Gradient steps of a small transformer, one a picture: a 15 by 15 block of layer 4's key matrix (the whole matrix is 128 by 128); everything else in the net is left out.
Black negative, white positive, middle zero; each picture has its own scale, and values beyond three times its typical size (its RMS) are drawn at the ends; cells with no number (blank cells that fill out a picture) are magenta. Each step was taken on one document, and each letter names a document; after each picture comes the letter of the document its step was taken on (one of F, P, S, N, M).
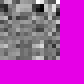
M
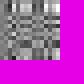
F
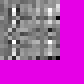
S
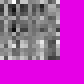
S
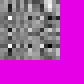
F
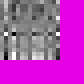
M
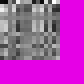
M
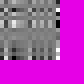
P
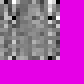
S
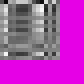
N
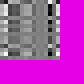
N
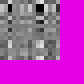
M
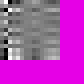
P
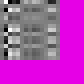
P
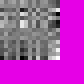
P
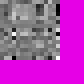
M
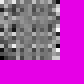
P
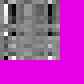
N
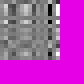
N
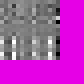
S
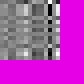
N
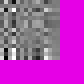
P
